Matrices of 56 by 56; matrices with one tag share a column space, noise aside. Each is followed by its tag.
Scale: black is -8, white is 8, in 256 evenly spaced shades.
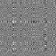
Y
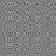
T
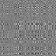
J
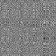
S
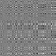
J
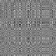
S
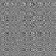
T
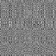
S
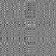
S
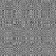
S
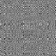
J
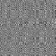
S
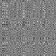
S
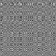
T
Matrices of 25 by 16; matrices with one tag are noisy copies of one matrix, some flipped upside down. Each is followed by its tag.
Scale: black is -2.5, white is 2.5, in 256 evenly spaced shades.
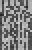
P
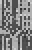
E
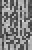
P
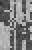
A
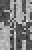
A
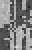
A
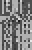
E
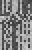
E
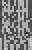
P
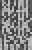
P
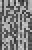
P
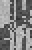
A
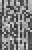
P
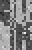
A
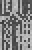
E
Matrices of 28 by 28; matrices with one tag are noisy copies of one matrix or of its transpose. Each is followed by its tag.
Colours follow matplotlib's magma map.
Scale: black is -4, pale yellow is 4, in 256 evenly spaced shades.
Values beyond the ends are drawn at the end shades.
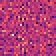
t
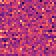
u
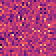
t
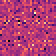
t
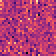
u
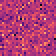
t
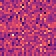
t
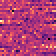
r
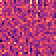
u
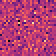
t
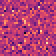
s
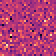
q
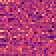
u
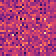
t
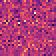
t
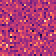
q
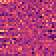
u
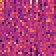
u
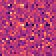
s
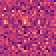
s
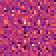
s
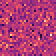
q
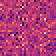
t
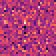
s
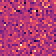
q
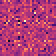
t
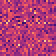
t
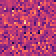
s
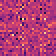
t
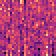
r
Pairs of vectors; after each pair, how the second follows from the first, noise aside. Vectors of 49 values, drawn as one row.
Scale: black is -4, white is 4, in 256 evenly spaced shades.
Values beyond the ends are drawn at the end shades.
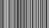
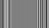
partly zeroed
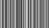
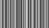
copied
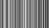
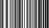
scaled up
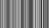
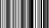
scaled up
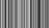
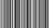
shuffled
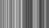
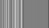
partly zeroed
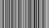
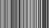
shuffled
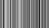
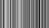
copied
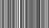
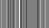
partly zeroed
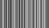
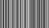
wrapped around
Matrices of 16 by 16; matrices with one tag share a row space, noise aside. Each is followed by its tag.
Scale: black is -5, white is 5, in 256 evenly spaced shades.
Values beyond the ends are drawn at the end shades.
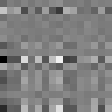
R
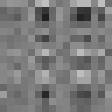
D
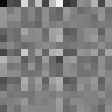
R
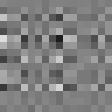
R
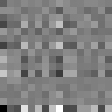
R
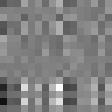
R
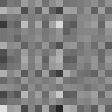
R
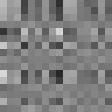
R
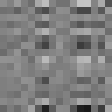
D
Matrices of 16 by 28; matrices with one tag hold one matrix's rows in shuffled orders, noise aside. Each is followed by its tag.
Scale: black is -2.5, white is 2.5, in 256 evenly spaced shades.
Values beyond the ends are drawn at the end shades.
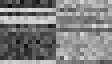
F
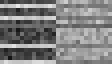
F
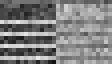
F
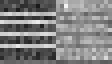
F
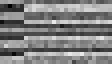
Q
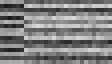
Q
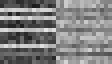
F
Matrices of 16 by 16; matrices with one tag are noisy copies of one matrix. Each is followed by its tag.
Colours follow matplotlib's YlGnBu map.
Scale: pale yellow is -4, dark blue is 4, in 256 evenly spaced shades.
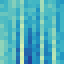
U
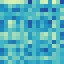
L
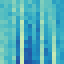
U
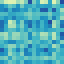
L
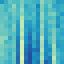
U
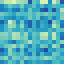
L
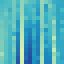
U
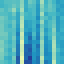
U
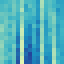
U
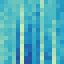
U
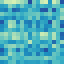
L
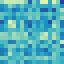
L
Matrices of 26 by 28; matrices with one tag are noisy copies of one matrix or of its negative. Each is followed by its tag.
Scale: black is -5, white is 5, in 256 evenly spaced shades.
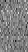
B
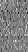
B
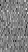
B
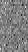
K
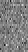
K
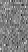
K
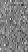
K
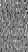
B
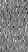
B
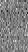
B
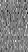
B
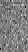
K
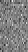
K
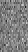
K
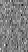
K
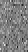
K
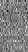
B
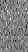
B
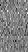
B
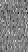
B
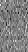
B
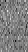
B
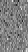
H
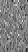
H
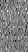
B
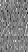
B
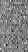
K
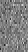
K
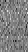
B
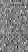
K
